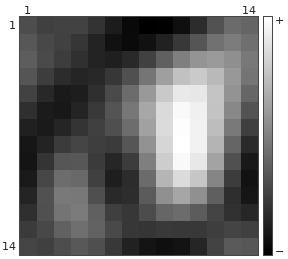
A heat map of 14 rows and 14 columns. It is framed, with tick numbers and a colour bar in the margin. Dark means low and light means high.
Histogram: skewed, a long tail of high values. Lone odd cells: none. Ninth with the highest average: middle right.
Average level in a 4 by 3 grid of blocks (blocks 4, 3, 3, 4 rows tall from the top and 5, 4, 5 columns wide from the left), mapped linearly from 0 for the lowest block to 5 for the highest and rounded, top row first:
1 0 3 | 0 4 5 | 1 2 4 | 2 1 1
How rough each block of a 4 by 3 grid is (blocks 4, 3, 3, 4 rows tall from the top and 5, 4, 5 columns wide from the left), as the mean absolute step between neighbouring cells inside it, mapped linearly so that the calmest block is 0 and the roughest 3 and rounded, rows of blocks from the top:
022
022
133
111
